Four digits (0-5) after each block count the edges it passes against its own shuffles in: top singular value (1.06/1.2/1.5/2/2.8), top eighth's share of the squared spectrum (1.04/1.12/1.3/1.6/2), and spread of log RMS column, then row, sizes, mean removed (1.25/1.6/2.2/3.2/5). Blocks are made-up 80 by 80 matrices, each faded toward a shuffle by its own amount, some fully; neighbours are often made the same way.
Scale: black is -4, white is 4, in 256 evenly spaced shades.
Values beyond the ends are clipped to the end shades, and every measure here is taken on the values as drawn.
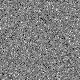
2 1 0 0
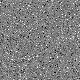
1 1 0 0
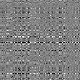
5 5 3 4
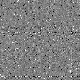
4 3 0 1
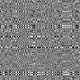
5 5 3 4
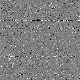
3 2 0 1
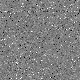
1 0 0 0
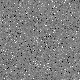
0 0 0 0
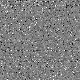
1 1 0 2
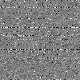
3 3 0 3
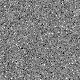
2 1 0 0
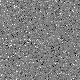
0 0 0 0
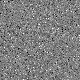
0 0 0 0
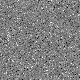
0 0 0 0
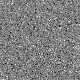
1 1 0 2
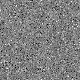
1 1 0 1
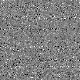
2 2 0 3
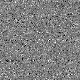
2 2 0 2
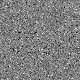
1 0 0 0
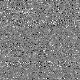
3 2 0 3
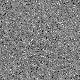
1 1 0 1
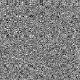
4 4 2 2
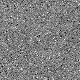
2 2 0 0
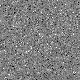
2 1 0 0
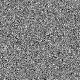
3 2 0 1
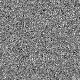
2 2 0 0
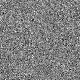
2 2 1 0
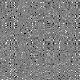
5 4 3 2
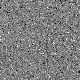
0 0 0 0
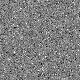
1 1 0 0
